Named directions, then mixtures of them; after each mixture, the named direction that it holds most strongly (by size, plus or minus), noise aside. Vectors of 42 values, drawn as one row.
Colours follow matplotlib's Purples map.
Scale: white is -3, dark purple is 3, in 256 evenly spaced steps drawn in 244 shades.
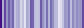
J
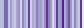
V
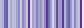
V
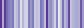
J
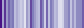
J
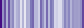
J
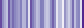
V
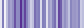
J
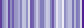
V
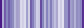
J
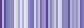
J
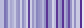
V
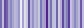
V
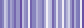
V
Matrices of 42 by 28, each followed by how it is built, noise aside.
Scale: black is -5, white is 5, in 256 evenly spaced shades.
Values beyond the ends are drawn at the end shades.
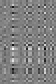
low rank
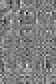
low rank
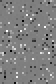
sparse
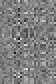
low rank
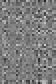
low rank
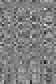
low rank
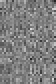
low rank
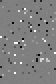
sparse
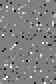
sparse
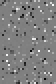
sparse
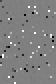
sparse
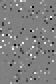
sparse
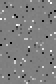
sparse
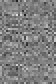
low rank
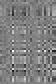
low rank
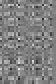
low rank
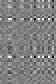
low rank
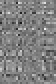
low rank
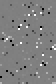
sparse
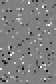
sparse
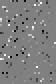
sparse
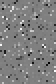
sparse
